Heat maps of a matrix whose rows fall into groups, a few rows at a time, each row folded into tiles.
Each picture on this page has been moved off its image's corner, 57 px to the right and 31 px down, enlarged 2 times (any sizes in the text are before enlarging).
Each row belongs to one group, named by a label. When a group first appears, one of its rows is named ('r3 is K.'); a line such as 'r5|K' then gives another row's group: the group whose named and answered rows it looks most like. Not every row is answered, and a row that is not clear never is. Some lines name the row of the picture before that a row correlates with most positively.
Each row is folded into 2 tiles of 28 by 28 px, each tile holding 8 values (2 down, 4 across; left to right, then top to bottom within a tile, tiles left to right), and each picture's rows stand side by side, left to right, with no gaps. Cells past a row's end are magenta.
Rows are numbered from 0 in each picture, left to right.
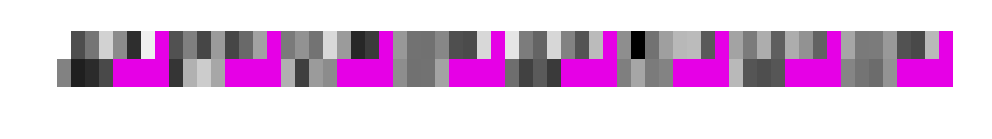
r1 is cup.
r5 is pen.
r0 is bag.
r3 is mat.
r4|bag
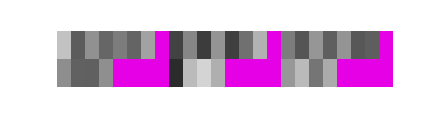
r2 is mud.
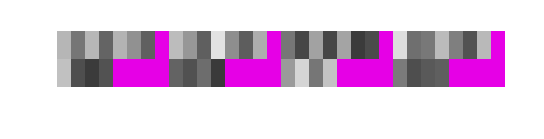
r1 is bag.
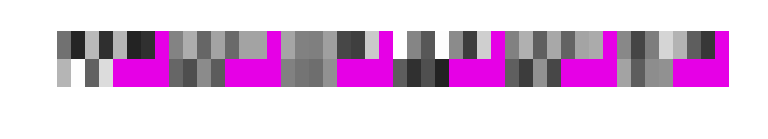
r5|pen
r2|mat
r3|bag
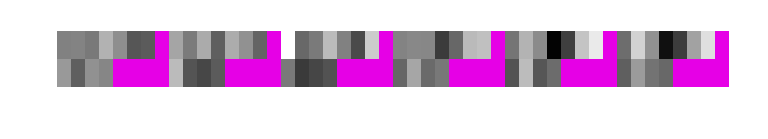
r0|pen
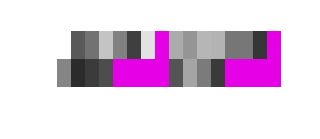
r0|bag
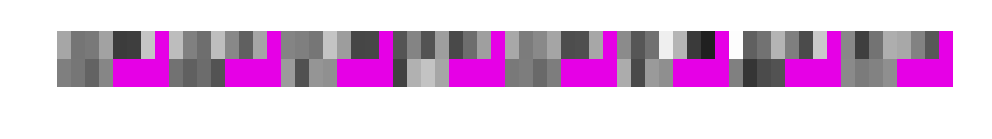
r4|mat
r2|pen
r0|mat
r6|bag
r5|pen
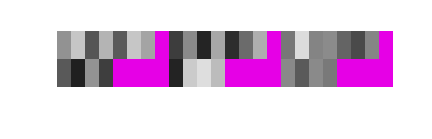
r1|cup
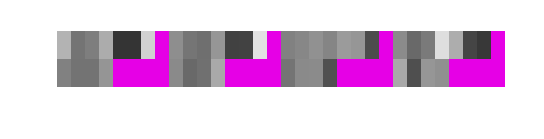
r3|pen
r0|mat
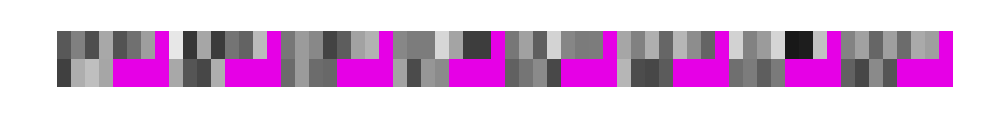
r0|cup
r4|bag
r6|mat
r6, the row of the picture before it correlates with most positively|0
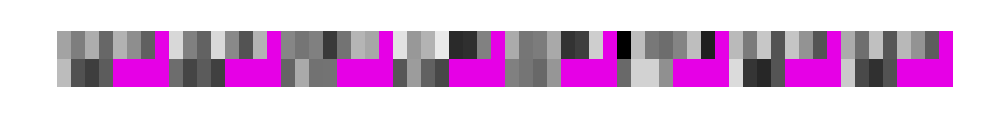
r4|mat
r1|bag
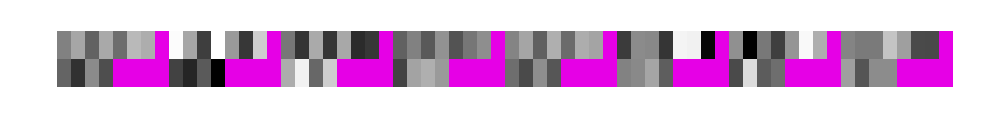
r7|pen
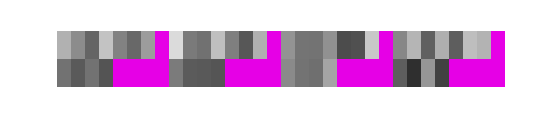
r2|mat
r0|bag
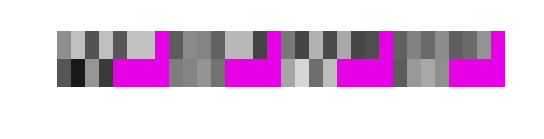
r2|mud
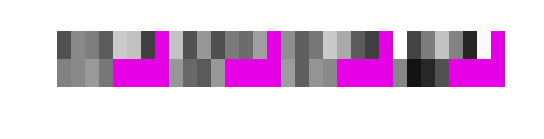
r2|pen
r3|bag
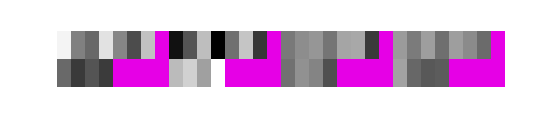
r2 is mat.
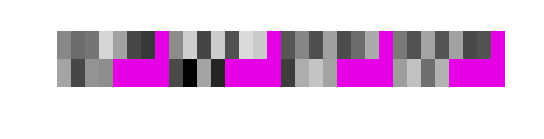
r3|mud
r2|cup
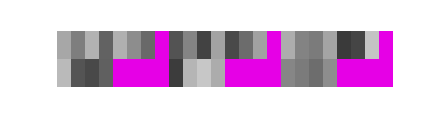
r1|cup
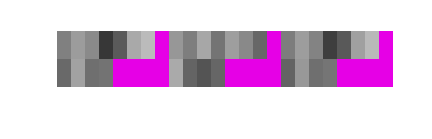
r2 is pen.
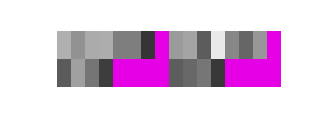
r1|bag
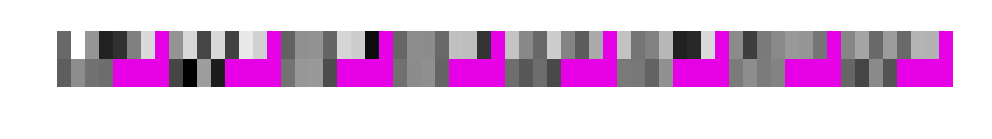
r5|mat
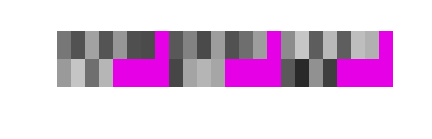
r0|mud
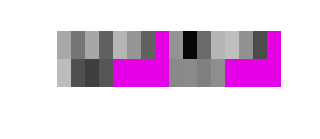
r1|pen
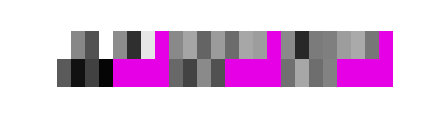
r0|bag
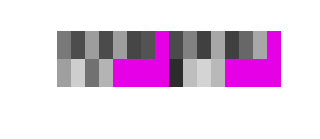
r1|cup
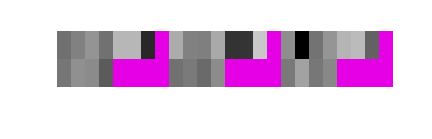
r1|mat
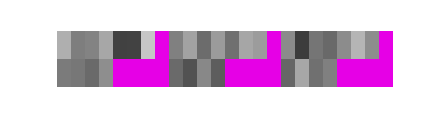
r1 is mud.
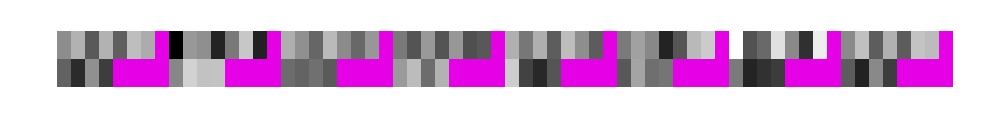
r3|mud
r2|bag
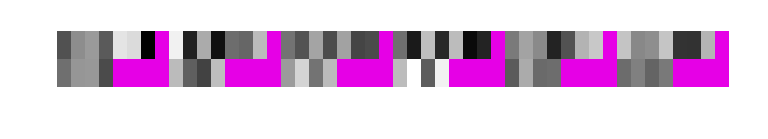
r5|mat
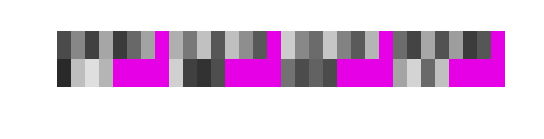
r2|bag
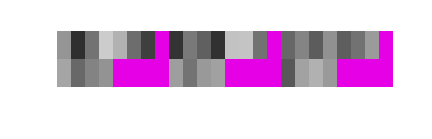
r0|pen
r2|cup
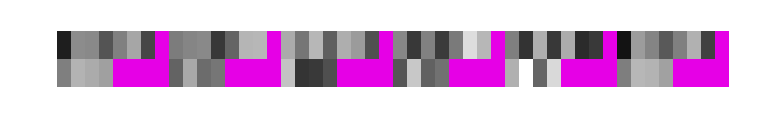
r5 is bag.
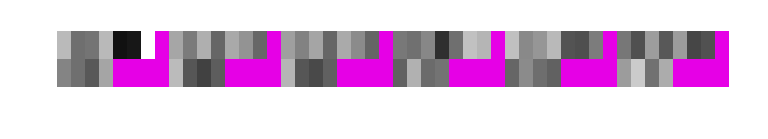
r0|mat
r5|mud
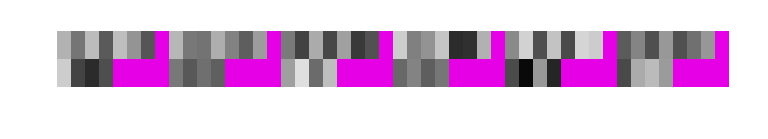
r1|bag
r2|mud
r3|mat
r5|cup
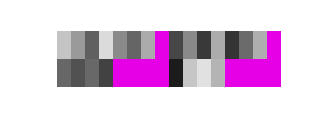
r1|cup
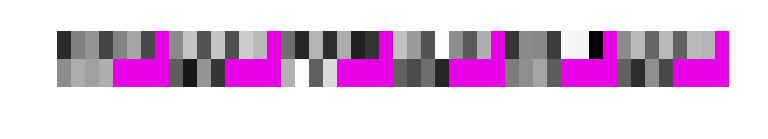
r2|mud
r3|bag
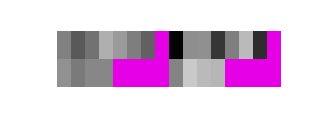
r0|pen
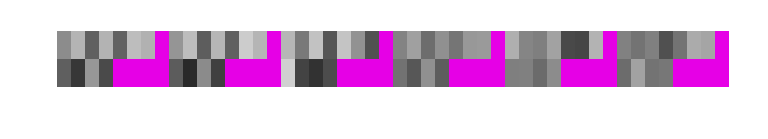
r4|mat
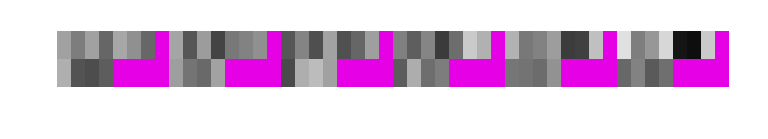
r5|mat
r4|mat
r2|cup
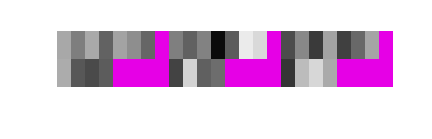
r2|cup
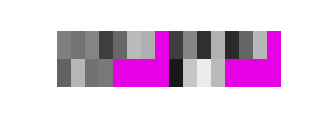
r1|cup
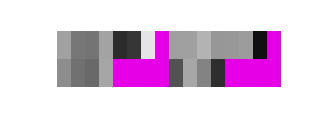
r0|mat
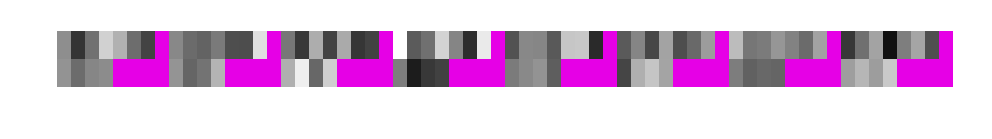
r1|mat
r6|bag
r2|mud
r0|pen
